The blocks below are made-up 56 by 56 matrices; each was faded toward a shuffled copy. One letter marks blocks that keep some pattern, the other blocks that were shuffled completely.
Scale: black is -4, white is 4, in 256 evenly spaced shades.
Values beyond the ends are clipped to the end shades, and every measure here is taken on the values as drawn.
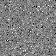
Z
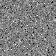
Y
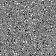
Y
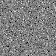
Z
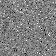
Z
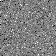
Y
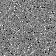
Z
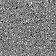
Y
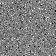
Z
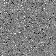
Y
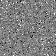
Z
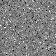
Z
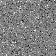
Z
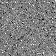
Z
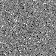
Z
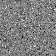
Z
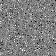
Y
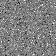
Z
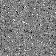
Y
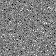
Z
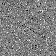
Z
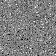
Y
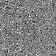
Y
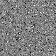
Y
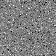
Z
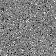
Z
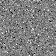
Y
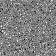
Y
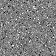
Z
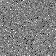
Y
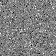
Z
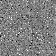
Y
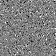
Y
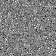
Z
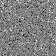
Z
